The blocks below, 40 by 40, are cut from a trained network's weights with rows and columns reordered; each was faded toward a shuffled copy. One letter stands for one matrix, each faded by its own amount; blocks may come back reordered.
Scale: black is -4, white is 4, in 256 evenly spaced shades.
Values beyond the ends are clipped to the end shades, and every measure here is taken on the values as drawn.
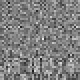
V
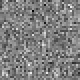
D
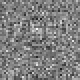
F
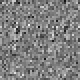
F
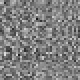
V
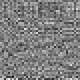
V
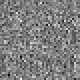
D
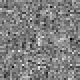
D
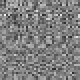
V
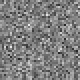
D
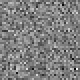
F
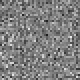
D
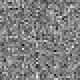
D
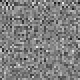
F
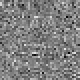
F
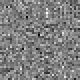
D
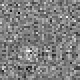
F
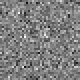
F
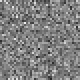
D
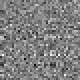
F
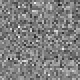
D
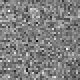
D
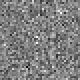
D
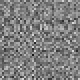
V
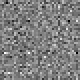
F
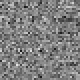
F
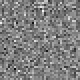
D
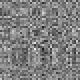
V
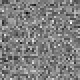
D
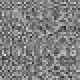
V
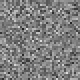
D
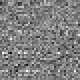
F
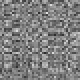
V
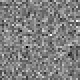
F
